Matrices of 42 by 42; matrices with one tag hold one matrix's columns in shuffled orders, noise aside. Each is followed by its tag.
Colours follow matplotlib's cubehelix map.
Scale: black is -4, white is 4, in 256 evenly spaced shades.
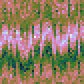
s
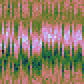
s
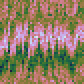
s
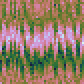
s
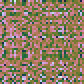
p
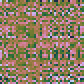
p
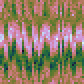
s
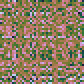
p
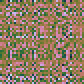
p
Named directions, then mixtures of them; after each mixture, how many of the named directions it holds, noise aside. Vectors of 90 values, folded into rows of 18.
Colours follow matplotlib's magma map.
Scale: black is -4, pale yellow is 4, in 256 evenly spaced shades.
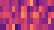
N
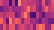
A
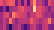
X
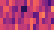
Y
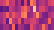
three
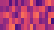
two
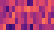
three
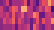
one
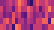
two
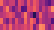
two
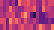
one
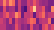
two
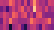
one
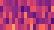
three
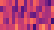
two
